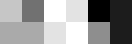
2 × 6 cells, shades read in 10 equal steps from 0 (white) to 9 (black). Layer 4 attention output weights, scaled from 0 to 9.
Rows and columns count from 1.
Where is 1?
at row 1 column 4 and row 2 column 3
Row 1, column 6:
8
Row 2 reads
3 3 1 0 4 8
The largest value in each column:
3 5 1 1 9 8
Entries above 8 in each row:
1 0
